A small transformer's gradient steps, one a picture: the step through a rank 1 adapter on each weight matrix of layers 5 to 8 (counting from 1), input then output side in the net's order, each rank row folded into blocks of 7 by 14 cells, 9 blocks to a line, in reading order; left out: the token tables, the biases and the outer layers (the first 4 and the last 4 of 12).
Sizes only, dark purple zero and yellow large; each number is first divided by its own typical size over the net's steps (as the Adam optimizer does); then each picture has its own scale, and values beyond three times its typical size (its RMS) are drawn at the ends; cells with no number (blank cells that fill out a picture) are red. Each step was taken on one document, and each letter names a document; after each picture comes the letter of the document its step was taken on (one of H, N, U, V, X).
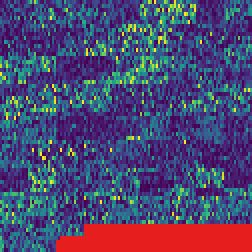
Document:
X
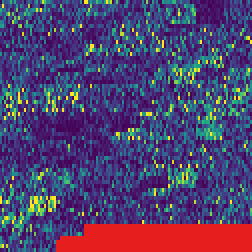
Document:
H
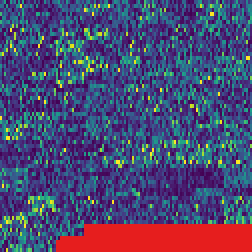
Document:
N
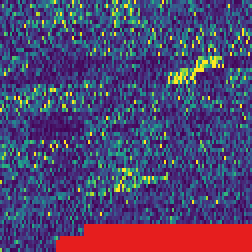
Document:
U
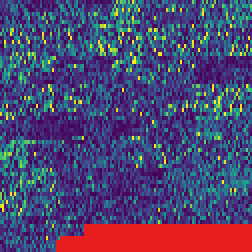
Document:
U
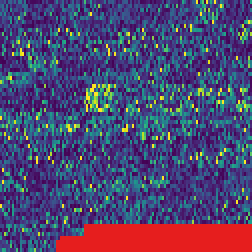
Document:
N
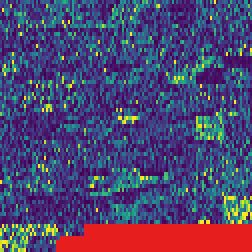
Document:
U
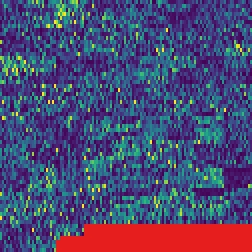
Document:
X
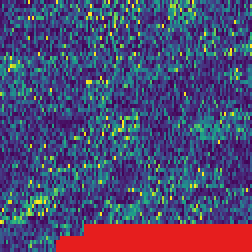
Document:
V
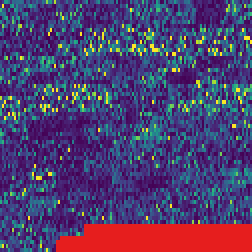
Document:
H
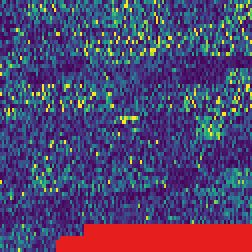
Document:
U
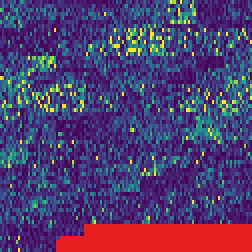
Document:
H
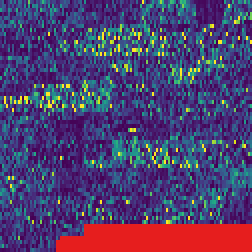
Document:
H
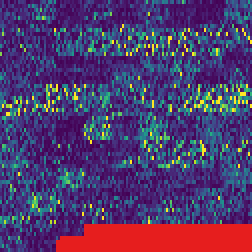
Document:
H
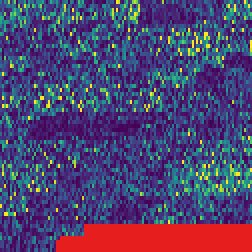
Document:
V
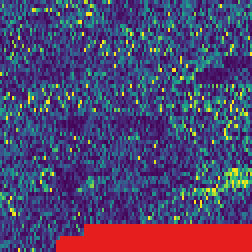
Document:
U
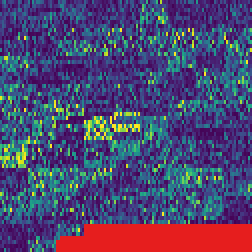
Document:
X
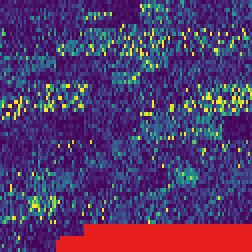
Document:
H
